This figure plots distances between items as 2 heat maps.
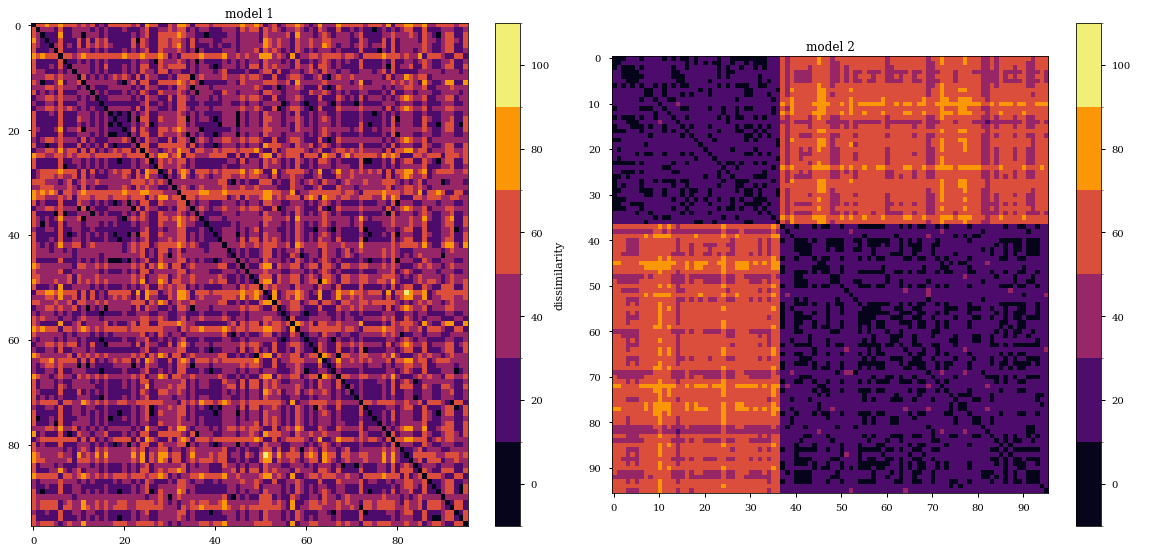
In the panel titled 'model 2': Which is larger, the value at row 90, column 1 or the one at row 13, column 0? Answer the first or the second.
the first
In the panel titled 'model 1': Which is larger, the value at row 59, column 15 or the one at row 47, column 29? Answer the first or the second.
the second
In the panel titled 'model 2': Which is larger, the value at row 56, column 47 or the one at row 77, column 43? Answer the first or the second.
the second
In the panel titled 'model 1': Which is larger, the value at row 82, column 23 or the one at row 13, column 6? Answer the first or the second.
the second
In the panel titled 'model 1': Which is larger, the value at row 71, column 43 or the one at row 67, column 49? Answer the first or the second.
the first
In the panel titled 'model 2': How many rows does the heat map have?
96
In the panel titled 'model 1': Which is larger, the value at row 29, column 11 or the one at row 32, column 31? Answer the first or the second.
the first
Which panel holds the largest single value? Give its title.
model 1
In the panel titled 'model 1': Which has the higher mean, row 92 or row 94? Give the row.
92
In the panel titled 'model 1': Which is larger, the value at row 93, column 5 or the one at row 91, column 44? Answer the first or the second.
the second
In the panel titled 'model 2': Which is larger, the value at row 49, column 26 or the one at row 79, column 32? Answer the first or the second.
the second
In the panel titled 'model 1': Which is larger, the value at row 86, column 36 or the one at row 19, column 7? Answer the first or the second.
the first
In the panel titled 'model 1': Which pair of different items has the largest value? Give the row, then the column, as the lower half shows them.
82, 51
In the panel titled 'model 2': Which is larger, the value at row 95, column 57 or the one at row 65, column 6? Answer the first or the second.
the second
